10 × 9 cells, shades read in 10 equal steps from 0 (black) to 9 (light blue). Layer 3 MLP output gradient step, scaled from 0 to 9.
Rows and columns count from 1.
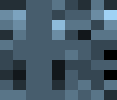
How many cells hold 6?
5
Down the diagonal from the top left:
2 7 4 4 4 5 3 3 5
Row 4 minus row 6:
-1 1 0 0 2 -2 -3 2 5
